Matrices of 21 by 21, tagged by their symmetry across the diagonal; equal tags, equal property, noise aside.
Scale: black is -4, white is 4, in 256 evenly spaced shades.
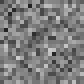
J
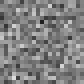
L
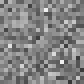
J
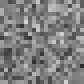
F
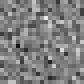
F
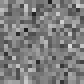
L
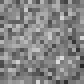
J
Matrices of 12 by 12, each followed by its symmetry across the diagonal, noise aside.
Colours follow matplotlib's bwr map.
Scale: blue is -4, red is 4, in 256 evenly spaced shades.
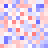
symmetric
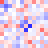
symmetric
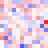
neither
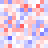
neither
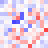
symmetric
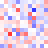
antisymmetric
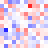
antisymmetric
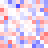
antisymmetric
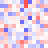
neither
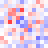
symmetric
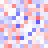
symmetric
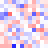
neither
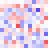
neither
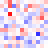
neither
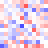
neither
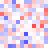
antisymmetric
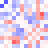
symmetric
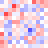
symmetric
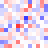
antisymmetric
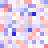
symmetric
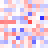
neither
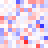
antisymmetric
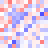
symmetric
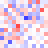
antisymmetric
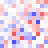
antisymmetric
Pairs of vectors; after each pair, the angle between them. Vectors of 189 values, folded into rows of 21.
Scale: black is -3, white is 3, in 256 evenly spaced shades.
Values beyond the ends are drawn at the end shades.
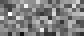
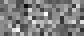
orthogonal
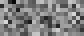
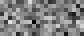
partly opposed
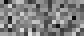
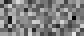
nearly parallel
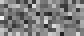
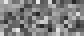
partly aligned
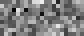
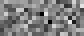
partly aligned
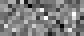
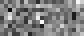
partly opposed
